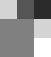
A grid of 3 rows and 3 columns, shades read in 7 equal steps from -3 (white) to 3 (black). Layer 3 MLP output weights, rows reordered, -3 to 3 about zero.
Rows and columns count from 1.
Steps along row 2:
same down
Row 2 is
0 0 -2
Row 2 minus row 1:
2 -1 -4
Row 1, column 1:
-2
